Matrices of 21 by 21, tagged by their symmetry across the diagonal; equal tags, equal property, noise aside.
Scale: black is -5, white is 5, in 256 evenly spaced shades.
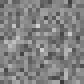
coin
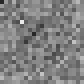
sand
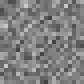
sand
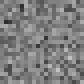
sand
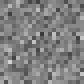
coin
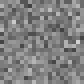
coin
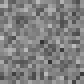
sand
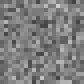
coin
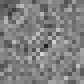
sand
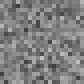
coin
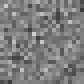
sand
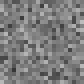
coin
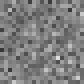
sand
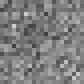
sand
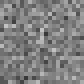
coin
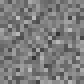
sand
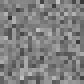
coin
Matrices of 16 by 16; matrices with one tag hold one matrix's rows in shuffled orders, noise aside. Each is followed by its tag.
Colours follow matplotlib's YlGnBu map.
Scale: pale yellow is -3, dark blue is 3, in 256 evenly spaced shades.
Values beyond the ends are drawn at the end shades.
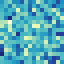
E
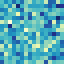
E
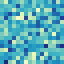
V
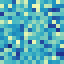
E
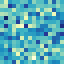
V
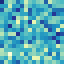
E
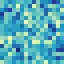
E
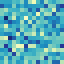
V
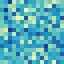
V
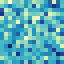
E
